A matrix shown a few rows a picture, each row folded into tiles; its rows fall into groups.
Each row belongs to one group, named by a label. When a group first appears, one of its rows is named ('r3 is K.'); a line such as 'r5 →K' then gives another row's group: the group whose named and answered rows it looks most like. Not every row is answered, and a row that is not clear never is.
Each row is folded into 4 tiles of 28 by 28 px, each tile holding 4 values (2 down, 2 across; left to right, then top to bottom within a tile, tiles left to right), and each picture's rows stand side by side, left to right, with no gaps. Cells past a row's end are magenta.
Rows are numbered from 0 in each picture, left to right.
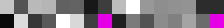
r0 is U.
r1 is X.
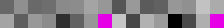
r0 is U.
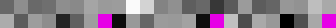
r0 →U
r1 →X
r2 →U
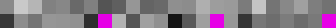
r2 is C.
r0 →X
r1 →U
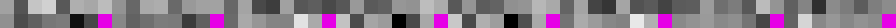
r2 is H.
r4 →U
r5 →H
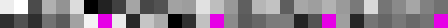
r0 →X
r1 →U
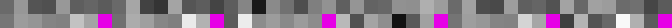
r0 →H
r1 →H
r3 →U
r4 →H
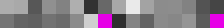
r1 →X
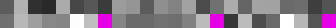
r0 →H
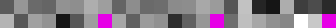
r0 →U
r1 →U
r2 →H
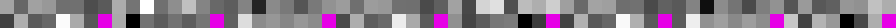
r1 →C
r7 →U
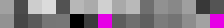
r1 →X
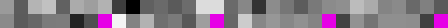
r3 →X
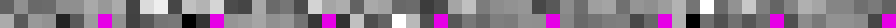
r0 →U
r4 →X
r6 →C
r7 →X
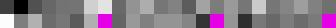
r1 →X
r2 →C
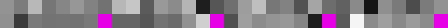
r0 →C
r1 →X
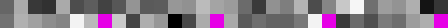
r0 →H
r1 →U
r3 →X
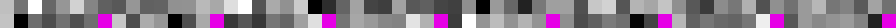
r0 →C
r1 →U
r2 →X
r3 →H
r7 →X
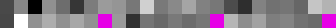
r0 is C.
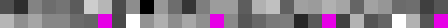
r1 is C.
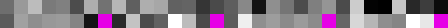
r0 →X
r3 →H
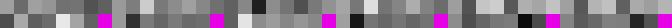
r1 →C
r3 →C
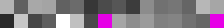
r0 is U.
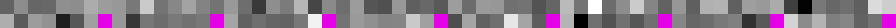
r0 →U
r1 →C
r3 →H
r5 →C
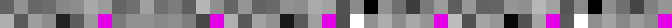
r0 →U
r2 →U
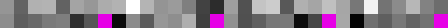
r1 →X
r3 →C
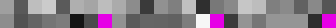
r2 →X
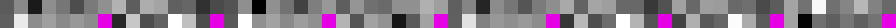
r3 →U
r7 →C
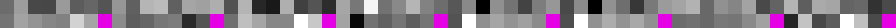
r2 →H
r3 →C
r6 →X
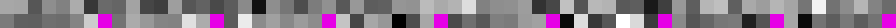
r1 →H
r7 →C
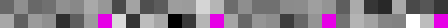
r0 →U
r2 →U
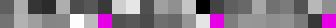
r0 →H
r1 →X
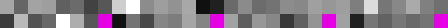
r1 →X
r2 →U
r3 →C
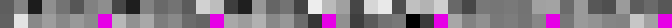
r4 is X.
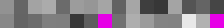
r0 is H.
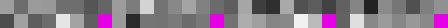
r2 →H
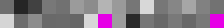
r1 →C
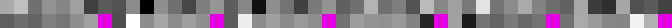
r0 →X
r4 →C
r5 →H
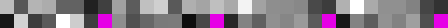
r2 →X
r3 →X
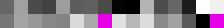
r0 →H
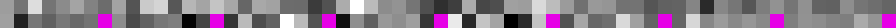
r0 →C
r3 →X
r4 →U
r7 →H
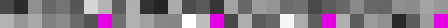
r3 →U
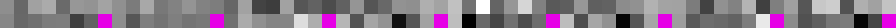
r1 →C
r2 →H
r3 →U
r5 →U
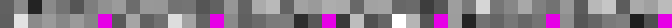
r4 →C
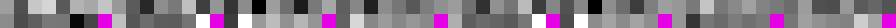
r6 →C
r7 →H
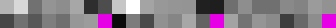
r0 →X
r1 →X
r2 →U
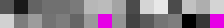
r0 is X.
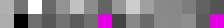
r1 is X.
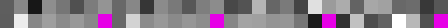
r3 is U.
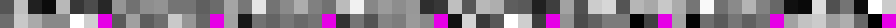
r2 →C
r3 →X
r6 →C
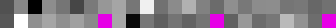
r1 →C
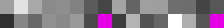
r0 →X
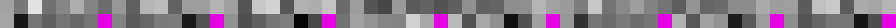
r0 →C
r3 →H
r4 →U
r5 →C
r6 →U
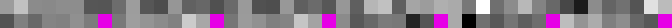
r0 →X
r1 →H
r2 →H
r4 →C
